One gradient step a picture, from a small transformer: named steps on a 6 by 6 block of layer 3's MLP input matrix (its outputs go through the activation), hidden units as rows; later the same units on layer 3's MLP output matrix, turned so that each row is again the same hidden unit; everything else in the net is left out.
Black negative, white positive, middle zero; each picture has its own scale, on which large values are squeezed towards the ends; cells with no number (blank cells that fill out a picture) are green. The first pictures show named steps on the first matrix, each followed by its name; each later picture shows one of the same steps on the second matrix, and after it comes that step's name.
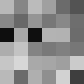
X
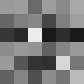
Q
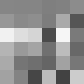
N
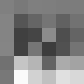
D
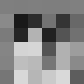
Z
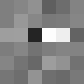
N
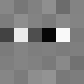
N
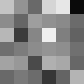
X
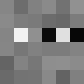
N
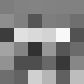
Z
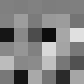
Z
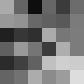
X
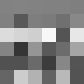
Z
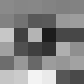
D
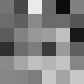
X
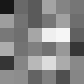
X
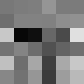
Q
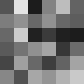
X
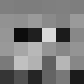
Z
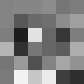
D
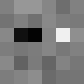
N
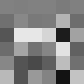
Z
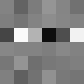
N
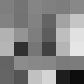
D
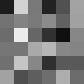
X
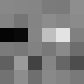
Q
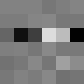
Q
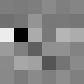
Q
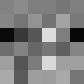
Q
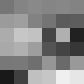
D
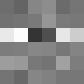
N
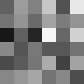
X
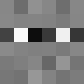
N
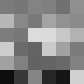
D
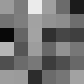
X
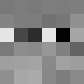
Q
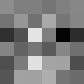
Q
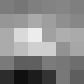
D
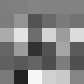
Z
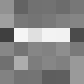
N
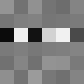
N
